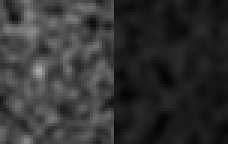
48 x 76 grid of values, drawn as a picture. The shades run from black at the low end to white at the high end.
It is made of 1 by 2 panels. Panel 1,1: low, blotchy. Panel 1,2: very low, blotchy, faint in contrast.
